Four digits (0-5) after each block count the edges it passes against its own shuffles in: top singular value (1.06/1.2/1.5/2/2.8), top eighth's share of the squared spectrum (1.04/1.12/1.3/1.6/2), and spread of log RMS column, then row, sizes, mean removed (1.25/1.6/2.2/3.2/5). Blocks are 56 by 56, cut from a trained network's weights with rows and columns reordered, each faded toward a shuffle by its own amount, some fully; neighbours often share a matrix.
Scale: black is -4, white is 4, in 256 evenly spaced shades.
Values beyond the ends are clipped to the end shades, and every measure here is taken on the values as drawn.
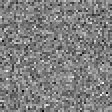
0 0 0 0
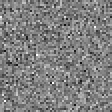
0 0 0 0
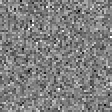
0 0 0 0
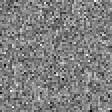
0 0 0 0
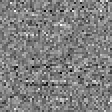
2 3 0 2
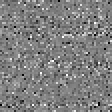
3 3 0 2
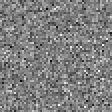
0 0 0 0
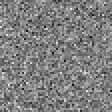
0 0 0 0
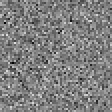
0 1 0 1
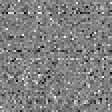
3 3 0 2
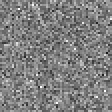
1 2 0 0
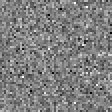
2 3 1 1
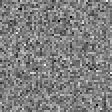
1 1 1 0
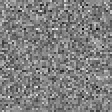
2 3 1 2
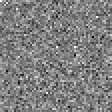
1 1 0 0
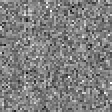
2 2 0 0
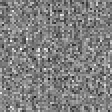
3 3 0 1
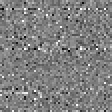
4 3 1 2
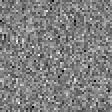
2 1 0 0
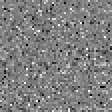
2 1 0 1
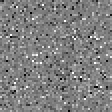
1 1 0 1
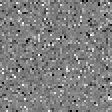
2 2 0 1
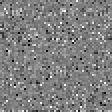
2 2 0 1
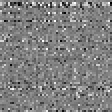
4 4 0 3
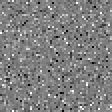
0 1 0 0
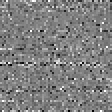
3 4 0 3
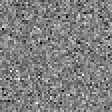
1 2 0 1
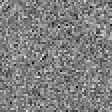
1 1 0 0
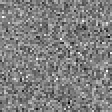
1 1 0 0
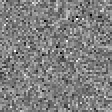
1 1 0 0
